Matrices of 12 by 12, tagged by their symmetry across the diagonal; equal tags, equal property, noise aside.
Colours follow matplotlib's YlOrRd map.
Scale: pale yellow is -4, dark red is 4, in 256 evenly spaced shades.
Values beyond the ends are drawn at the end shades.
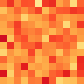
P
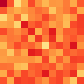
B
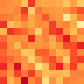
P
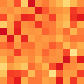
B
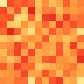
B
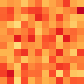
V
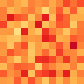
V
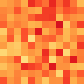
P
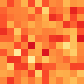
V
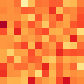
P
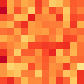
V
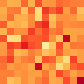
B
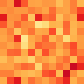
B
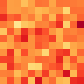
V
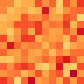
B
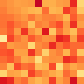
P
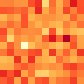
V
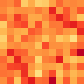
B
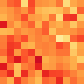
P
